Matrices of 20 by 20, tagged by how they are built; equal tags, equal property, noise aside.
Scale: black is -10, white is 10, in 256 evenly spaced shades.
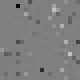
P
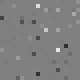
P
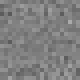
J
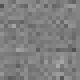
J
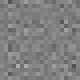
J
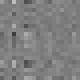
J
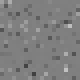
P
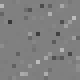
P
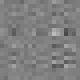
J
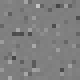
P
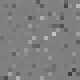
P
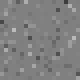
P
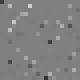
P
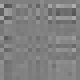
J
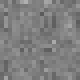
J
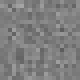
J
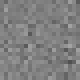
J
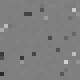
P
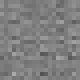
J
